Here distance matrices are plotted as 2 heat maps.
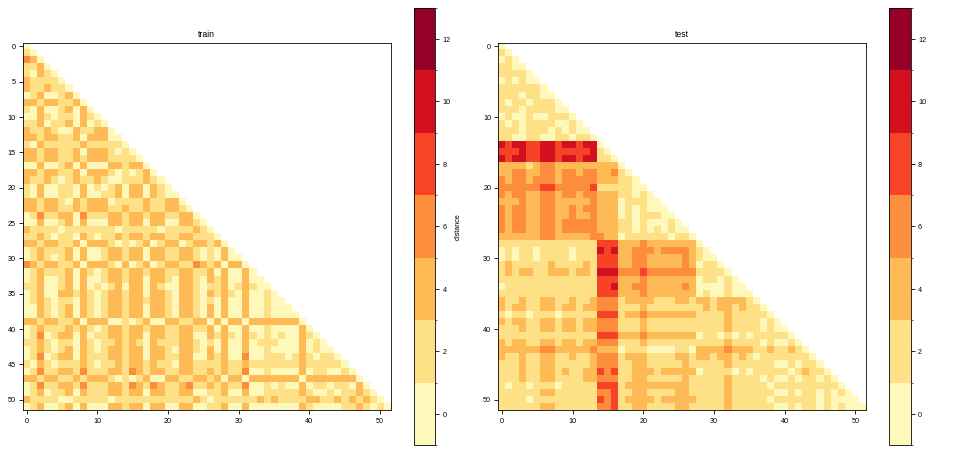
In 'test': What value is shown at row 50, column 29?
2
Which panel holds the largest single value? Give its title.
test
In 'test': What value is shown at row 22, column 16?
4
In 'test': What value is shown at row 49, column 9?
2
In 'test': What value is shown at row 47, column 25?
2
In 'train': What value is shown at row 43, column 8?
4
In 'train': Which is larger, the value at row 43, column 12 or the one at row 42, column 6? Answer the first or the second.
the first
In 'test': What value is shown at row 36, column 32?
4
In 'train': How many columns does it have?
52
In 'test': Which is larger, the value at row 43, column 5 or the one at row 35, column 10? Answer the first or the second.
the first
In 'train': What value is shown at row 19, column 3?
4
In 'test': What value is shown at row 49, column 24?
2
